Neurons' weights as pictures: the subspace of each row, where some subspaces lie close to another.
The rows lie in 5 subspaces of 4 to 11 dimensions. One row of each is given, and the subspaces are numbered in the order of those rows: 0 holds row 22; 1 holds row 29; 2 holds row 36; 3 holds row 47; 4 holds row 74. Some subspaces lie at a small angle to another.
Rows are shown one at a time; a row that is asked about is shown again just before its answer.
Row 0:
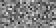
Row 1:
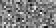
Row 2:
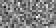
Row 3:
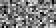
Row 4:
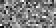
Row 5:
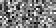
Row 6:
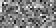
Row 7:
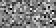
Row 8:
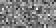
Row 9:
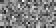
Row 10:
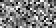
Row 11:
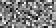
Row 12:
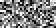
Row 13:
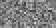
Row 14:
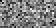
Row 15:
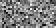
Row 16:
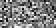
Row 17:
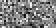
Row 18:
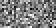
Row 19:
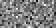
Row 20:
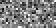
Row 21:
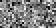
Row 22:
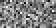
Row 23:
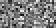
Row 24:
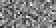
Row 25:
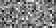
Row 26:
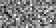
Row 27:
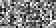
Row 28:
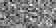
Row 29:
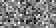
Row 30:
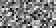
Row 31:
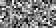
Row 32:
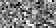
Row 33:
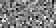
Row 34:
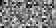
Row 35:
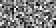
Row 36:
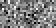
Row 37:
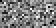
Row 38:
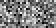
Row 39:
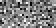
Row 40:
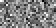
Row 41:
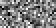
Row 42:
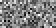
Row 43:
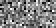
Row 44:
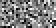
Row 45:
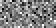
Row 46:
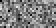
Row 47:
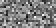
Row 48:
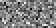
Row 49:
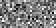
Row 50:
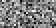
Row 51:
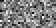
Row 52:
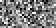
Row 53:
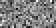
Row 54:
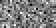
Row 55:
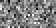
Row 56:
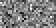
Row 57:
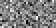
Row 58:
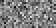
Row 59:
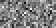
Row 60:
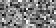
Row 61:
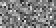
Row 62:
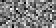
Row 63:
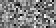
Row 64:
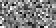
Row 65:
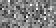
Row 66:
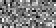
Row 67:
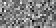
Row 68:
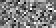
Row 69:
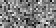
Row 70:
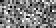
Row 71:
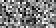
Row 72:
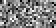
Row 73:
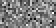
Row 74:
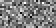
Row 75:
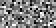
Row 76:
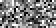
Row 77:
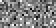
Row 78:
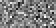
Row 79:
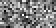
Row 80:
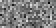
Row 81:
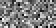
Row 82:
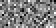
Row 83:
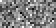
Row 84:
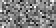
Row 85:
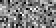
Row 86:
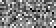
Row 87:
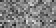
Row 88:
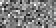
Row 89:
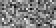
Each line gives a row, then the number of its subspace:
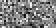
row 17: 3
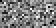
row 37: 1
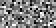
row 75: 4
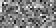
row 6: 3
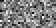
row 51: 3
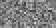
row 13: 1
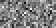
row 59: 1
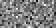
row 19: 4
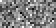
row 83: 2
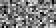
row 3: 4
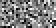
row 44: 2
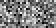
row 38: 1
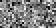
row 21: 4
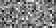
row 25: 2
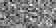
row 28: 2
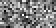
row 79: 3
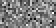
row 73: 4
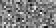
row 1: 0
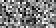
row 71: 1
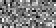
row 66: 4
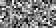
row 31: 3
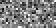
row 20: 3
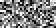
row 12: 3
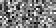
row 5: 2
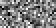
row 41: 2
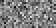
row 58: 4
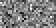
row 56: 2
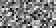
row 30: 2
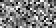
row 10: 3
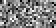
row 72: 4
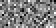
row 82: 4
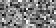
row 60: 2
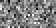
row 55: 2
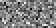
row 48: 0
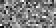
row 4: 3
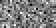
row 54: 0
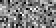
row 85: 1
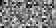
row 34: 3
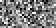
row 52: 3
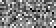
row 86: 1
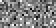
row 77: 1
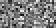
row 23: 4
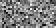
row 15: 0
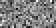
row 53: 4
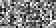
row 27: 3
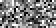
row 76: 4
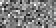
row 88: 3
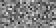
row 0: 4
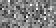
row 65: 2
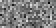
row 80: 3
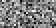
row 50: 1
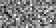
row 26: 4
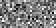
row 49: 4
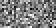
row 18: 2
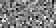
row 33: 4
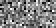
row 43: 4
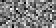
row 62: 4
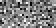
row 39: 3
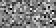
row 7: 4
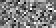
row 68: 1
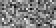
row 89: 2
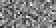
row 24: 0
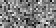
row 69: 2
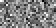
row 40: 3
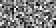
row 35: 4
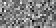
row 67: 3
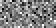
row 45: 3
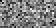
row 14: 1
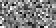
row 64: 3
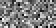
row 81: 4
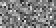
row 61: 2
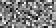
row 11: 0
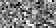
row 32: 2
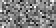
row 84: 3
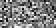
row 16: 3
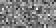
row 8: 3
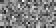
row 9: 3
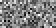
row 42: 3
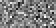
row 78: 4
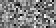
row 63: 4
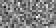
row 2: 4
